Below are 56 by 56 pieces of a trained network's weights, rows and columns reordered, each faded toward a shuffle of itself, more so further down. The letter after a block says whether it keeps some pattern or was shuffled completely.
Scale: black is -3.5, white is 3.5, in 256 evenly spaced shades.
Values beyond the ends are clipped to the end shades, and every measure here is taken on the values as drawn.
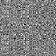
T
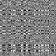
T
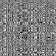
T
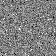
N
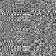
T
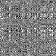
T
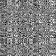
T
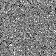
N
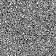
N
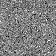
N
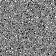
N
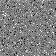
N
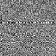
T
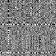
T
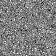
N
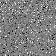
N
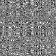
T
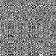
T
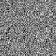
T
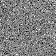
N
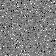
N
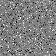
N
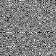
T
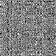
T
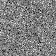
N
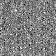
T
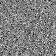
N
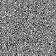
T
